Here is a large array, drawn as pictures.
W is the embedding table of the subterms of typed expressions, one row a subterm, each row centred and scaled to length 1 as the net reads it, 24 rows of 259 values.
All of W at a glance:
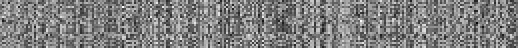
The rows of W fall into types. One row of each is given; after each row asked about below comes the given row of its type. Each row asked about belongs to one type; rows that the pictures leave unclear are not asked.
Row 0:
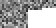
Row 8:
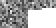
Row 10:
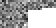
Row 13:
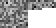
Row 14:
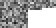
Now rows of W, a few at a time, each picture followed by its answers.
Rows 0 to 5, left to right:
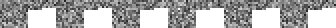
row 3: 10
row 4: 0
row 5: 0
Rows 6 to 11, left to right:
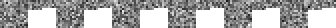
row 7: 10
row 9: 14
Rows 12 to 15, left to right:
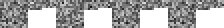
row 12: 14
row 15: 14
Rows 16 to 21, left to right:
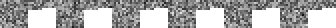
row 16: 0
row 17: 8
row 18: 13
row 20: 0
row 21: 14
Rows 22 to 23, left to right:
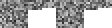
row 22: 0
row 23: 14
